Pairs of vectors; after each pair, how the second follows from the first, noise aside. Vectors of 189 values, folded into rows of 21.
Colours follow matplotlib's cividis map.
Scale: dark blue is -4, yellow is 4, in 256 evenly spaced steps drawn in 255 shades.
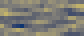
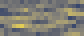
negated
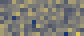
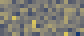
negated
